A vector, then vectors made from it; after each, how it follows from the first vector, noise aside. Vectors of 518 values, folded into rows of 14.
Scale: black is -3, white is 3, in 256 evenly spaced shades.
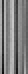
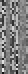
sign-scrambled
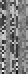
sign-scrambled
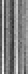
negated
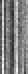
negated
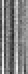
negated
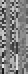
sign-scrambled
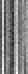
negated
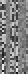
sign-scrambled
